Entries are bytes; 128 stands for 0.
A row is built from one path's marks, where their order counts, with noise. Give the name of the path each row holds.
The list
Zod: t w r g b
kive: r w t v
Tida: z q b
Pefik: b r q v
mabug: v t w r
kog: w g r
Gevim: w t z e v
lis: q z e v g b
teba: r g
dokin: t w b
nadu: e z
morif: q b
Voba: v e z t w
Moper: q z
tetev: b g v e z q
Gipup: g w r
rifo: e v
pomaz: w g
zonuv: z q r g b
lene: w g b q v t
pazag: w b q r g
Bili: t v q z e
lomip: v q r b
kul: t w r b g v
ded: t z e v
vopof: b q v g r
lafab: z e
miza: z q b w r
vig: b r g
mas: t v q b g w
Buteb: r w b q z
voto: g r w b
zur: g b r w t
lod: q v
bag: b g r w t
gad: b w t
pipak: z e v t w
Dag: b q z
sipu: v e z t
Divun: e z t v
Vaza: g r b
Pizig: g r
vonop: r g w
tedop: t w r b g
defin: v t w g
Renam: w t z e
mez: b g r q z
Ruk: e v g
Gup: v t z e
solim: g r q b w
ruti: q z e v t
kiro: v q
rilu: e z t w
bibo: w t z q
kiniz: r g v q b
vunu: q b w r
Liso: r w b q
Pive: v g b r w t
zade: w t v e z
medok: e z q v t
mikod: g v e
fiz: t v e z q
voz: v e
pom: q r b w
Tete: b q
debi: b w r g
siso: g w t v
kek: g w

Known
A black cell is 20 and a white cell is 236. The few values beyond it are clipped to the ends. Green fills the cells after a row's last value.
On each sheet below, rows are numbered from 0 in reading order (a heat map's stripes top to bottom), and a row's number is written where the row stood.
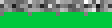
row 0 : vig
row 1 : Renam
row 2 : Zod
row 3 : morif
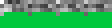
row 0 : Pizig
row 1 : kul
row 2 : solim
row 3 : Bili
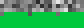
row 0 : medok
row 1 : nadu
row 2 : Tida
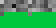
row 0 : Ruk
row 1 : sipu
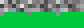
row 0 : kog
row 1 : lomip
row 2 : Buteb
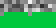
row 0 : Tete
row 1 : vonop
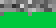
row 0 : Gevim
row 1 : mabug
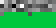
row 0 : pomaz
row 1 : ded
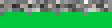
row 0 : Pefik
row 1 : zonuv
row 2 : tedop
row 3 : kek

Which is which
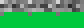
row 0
lis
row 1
Voba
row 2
defin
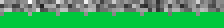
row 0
ruti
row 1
teba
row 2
kiniz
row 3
Vaza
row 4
kive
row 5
kiro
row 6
mez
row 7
zur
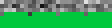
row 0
rilu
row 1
rifo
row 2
fiz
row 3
dokin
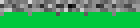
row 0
miza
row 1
pazag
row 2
lod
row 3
Divun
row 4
tetev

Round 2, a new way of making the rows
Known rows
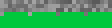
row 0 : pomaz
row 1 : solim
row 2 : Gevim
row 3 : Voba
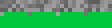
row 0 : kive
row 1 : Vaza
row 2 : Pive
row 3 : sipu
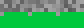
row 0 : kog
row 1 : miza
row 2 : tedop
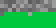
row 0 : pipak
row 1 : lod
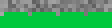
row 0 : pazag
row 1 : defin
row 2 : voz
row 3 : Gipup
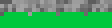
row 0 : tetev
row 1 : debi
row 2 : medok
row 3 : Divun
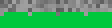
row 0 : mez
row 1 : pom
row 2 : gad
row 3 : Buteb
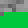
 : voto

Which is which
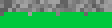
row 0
siso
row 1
vig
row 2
Pizig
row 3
Zod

